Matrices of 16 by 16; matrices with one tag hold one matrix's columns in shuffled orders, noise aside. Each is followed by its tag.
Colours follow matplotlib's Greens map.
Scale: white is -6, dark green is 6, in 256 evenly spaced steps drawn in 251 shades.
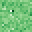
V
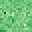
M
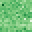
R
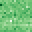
R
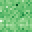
R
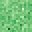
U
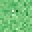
V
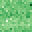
R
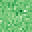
V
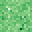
U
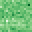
R
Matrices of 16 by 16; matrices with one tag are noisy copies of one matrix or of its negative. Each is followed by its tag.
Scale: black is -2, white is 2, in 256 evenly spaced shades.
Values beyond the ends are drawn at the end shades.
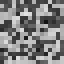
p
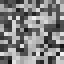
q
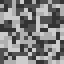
p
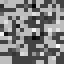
q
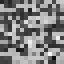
q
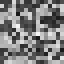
p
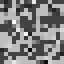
p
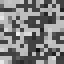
q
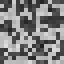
p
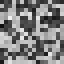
p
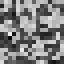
p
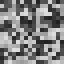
p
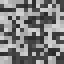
q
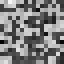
q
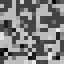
p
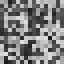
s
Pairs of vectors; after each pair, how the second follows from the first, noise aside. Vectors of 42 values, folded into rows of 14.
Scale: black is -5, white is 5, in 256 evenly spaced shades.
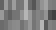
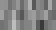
wrapped around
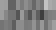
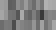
copied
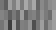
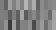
copied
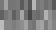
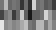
scaled up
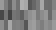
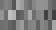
wrapped around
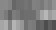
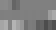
partly zeroed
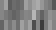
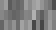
copied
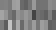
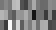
scaled up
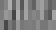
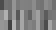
wrapped around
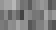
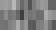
copied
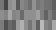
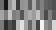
scaled up
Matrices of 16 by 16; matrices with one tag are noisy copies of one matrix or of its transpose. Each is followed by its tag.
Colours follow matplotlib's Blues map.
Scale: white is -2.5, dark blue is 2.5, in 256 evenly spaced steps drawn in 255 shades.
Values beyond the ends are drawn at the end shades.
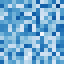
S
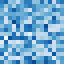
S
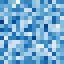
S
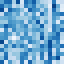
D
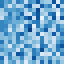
S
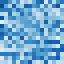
D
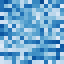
D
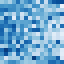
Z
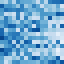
Z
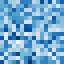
S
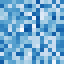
S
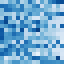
Z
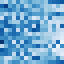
Z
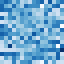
D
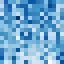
Z
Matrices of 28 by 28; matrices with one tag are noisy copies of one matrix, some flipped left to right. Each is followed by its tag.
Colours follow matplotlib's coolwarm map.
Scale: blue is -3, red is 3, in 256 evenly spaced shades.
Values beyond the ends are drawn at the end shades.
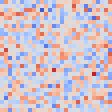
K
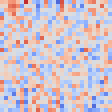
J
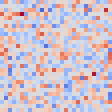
K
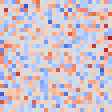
K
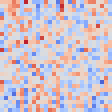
J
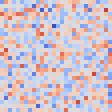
K
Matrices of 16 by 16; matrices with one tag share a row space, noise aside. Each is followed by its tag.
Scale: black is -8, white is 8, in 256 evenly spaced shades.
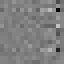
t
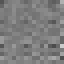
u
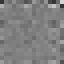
u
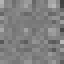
u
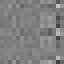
t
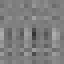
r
